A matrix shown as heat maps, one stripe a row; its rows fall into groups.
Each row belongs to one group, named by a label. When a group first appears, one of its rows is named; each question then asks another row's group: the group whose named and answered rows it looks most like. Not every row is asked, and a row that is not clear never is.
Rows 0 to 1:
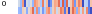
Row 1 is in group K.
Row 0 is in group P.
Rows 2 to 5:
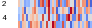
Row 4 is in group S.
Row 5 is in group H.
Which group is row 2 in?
S
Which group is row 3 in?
K
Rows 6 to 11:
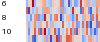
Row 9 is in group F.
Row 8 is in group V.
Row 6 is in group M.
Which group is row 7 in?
F
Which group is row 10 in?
P
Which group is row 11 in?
K
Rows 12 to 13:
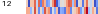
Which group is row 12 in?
P
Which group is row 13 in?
V
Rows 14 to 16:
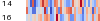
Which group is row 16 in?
V
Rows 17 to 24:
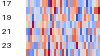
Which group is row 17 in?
H
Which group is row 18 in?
H
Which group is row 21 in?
H
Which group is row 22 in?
H
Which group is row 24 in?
F
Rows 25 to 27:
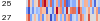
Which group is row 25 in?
S
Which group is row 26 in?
K
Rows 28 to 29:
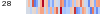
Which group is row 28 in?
M
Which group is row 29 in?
H
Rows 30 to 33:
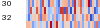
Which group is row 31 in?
P
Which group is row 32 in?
P
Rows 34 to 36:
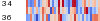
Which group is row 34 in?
F
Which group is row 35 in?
F
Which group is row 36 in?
H
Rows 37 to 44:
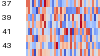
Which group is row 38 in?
S
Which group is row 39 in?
M
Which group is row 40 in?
M
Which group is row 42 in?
H
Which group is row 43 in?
K
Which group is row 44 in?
M
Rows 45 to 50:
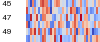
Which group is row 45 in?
M
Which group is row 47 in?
P
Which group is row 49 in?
P
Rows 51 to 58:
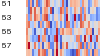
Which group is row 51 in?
F
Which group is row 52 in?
P
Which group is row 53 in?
P
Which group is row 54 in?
V
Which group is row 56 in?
S
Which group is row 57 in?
V
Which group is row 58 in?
S
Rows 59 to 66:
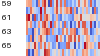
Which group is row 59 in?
S
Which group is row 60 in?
K
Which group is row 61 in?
V
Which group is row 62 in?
S
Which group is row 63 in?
F
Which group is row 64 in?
K
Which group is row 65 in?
V
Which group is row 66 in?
F
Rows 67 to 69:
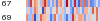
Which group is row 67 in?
P
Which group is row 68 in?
V
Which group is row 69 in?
M
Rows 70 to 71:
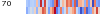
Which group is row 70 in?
K
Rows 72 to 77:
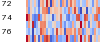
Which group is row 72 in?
F
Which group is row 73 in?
H
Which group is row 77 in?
V
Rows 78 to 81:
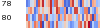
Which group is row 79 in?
S
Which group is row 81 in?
V
